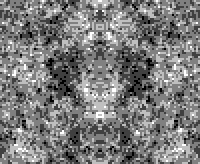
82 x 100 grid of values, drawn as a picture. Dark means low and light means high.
It is mirror symmetric from left to right. No row or column stands out. There is no overall slope.
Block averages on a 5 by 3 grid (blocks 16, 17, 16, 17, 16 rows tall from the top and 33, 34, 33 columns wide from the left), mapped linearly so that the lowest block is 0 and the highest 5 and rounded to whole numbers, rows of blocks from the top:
252
222
232
333
404
